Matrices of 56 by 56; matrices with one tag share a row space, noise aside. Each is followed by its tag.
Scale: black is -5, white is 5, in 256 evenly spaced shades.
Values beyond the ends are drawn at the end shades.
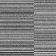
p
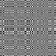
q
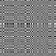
q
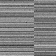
p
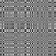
q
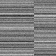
p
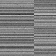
p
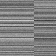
p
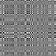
q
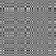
q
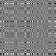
q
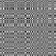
q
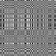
q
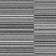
p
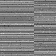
p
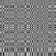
q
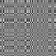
q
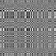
q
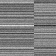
p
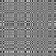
q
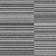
p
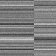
p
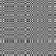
q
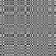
q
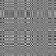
q
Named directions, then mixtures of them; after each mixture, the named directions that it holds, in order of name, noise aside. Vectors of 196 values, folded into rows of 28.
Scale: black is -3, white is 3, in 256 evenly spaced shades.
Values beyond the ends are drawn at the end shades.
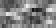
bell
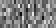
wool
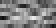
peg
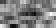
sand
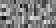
peg, wool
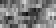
bell, sand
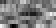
sand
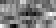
sand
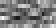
peg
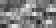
bell, sand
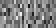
wool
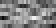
peg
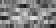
peg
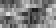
bell, sand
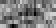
sand, wool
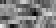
peg, sand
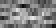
peg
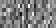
wool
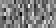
wool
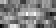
sand
